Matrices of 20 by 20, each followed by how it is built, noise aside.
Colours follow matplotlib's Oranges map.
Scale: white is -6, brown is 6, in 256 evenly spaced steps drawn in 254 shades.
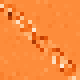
banded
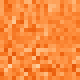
low rank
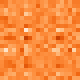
low rank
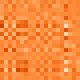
low rank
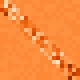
banded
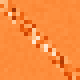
banded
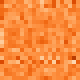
low rank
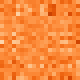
low rank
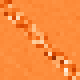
banded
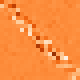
banded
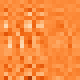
low rank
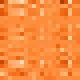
low rank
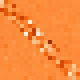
banded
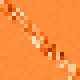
banded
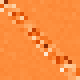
banded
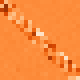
banded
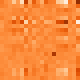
low rank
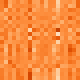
low rank
